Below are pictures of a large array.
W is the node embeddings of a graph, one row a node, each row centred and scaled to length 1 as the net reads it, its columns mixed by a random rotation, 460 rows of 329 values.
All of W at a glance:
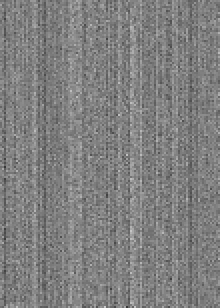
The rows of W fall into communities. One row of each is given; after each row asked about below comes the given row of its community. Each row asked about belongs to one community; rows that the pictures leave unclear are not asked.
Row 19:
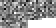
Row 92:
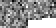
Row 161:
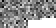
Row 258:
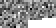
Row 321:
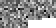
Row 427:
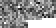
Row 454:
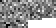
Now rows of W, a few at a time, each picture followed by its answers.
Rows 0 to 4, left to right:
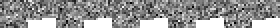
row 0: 454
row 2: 161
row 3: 454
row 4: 454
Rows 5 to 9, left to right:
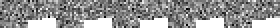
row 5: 321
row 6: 427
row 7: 321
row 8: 321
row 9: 321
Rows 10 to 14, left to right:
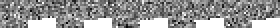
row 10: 427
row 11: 427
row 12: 19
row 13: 454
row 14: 454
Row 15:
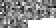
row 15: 427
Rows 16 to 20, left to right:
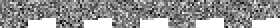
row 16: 92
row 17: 454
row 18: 92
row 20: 321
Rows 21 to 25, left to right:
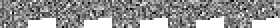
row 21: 19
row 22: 161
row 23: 321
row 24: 454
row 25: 321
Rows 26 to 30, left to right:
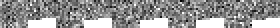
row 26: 19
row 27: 454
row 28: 161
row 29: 92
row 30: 19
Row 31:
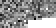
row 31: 161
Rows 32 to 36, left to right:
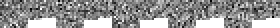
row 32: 258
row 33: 19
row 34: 454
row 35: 161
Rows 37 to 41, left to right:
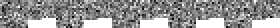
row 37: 427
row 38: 258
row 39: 161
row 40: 92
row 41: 161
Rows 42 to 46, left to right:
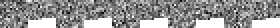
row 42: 92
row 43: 454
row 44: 454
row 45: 92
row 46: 258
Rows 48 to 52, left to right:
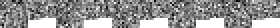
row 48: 92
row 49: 258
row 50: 161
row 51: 92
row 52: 92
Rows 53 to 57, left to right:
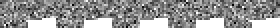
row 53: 454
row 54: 92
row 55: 454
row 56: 92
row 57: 427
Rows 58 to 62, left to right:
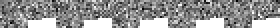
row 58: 427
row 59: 258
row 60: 258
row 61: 427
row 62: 92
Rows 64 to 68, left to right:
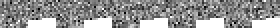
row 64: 19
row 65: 161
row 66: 454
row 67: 454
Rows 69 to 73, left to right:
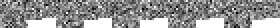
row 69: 19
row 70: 19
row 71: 258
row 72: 161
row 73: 258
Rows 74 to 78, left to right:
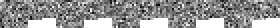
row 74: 321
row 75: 92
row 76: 19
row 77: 92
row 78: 258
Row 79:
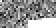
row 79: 161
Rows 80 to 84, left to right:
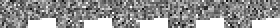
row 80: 92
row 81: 427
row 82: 427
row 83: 454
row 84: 161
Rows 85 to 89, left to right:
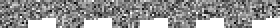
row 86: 92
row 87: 258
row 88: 92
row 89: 427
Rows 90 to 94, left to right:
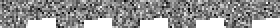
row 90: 19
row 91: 454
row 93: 321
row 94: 92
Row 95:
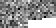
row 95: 454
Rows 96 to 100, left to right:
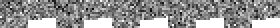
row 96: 92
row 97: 258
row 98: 19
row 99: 454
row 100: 321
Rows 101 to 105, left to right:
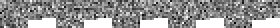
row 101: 321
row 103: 92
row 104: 161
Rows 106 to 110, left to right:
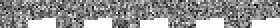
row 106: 454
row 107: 321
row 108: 454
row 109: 19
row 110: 258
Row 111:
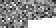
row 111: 92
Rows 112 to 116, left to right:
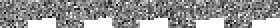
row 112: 258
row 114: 19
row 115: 427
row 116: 454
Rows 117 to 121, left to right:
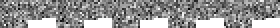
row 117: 454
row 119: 161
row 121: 454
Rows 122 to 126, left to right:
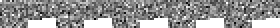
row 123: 454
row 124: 454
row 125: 161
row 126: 427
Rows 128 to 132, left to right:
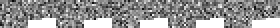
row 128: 92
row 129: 427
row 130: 258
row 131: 321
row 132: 161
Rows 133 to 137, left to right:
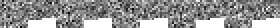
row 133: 19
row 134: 454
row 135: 321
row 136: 454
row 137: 454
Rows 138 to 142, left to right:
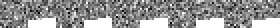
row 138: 161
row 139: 321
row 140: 161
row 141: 92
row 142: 258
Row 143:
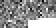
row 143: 161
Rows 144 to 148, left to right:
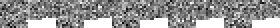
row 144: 258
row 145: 454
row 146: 454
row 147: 161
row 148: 427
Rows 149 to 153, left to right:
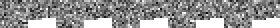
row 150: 258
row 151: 321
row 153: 321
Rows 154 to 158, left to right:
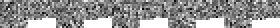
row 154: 258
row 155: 258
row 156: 258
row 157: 427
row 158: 19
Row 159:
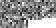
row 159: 161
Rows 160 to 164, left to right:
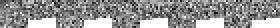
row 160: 92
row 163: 161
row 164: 258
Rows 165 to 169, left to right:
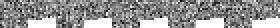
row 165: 321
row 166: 454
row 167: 321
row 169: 321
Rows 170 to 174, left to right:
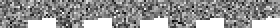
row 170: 427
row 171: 258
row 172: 454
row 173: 454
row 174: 161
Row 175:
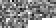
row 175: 92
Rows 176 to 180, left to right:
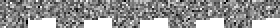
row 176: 92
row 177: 321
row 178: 92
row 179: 19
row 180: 161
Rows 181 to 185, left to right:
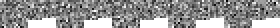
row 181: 321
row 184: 19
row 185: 19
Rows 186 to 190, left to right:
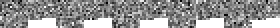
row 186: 92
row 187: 19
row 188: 454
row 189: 92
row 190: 161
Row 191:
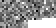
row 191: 161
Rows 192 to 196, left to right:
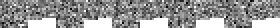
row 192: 454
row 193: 321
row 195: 92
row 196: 427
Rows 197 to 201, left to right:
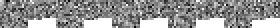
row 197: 321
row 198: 19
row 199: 92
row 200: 92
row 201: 19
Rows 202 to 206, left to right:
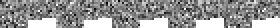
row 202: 454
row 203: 19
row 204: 321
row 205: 321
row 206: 321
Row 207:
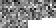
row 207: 427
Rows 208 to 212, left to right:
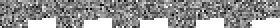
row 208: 454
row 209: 258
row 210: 321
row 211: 92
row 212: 19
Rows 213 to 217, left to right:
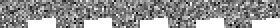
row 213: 454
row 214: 321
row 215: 161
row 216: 161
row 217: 427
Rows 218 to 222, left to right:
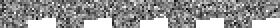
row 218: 19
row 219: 427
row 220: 161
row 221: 321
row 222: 454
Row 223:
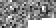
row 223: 454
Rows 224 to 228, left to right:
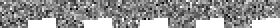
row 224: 454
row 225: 427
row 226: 19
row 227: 161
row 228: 161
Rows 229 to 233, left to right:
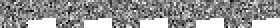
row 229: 19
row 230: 454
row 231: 321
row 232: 454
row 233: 321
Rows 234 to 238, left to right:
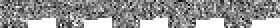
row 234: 427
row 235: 454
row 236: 161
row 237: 92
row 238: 321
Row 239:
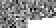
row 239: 258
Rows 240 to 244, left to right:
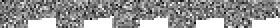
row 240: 161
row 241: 161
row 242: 19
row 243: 92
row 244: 321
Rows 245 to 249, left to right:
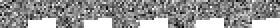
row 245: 92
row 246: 258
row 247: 161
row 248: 258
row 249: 92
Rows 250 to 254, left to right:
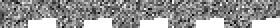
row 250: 161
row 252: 19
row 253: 19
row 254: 258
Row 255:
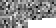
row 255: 454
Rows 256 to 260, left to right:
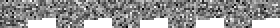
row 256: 454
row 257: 161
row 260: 92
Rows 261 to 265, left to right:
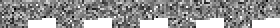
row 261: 454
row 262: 258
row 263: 454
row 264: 427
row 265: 161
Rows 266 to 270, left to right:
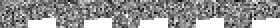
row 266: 454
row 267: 92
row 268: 258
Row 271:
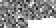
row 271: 321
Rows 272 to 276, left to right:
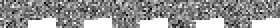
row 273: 19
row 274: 19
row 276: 258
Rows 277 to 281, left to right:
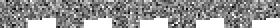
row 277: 321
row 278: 321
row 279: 258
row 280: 454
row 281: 258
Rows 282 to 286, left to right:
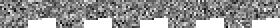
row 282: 92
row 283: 454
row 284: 454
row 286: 321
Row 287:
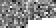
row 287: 92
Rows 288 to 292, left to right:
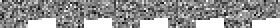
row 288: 161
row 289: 92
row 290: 19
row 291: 427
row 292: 454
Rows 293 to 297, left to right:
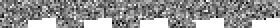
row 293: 161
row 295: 454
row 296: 427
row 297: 321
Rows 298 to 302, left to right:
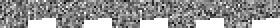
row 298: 92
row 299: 92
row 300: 92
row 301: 454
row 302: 92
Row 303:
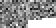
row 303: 258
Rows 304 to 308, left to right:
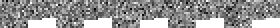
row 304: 321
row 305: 19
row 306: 454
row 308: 258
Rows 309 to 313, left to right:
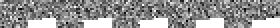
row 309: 321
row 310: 427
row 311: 19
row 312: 161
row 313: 321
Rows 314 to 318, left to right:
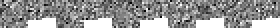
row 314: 19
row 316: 321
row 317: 161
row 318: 19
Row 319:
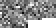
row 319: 427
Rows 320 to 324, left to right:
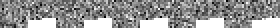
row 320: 454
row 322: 161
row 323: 19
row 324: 161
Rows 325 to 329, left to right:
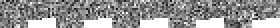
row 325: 321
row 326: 321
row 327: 92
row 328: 19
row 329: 454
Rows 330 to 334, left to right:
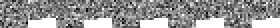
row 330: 92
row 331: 427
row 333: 161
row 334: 19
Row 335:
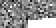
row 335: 92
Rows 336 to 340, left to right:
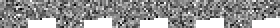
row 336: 321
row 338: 19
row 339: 454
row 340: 258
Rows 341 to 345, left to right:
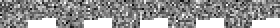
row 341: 258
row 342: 19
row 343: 92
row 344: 92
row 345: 92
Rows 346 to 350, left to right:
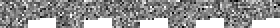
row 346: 92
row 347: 258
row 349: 258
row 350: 92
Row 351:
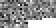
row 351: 321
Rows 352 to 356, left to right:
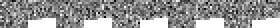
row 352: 92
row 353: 161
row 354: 161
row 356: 161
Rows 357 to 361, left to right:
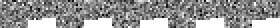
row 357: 19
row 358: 92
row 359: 92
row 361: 19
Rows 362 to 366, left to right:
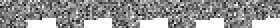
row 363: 454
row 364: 258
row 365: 454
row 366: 161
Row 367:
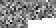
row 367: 454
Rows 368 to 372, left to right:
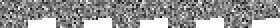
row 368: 161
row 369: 321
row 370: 321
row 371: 321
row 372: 92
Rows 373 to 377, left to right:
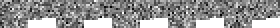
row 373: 258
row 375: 161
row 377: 454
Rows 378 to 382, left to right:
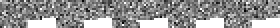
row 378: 321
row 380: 427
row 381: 19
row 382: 161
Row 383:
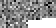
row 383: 19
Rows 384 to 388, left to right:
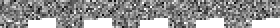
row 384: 19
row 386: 19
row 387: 19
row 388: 19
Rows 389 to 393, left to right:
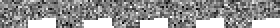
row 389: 161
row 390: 454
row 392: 454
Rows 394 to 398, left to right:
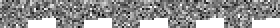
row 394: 321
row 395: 92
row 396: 258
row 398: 258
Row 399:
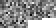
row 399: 454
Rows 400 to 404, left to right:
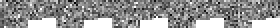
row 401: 92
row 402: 161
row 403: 161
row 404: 258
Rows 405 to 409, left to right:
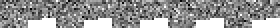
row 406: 321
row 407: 321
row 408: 92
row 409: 454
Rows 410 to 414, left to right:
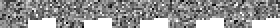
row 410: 92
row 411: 427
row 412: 92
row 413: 19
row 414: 427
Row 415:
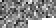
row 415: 161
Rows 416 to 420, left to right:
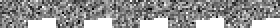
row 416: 161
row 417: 454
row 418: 19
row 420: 258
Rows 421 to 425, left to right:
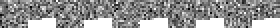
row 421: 454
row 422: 161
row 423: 19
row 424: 321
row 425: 92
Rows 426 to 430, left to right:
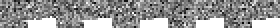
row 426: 427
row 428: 92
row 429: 258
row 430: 321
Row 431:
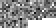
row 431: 19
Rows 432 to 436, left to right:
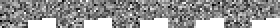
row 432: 454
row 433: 321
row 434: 321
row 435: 19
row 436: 454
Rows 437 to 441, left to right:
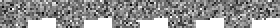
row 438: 258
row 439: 427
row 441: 258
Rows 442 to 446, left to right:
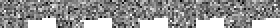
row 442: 321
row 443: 454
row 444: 321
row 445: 92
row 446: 92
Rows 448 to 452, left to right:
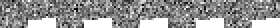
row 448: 92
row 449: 321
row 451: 321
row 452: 258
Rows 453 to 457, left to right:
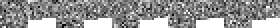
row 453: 92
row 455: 258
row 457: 161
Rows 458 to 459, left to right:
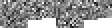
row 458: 19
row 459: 427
